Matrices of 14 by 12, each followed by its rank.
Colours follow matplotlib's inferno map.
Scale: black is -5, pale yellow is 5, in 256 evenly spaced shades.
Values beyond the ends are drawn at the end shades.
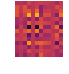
two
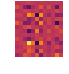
two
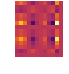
one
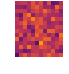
full rank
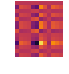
one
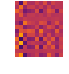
two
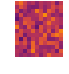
full rank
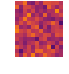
full rank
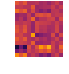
two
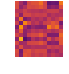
two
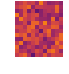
full rank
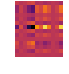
one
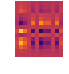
one
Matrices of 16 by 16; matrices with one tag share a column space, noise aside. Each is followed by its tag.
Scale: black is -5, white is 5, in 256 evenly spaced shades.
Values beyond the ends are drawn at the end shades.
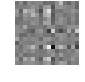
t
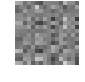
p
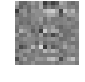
t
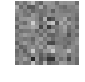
p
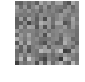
p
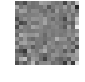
p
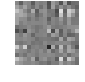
t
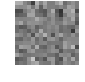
t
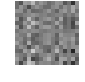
p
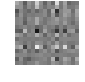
t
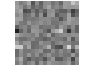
t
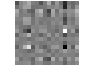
t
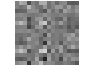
p
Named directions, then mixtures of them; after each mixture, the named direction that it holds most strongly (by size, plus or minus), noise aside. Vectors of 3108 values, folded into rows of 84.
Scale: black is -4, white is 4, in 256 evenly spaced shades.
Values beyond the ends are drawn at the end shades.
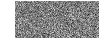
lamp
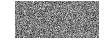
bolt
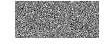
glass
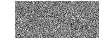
glass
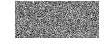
bolt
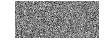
bolt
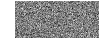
glass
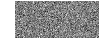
bolt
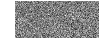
lamp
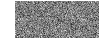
bolt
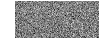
lamp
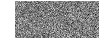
lamp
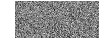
lamp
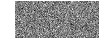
glass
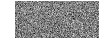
lamp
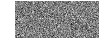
glass
